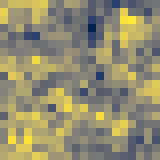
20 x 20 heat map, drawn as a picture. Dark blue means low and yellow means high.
No single row or column stands out from its neighbours. The histogram is bell-shaped. The ninth with the lowest average is the top middle. The ninth with the highest average is the bottom left.
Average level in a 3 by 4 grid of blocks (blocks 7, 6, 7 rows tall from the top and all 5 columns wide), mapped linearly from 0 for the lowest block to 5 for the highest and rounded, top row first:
3 2 0 3 / 4 3 1 3 / 5 4 2 1
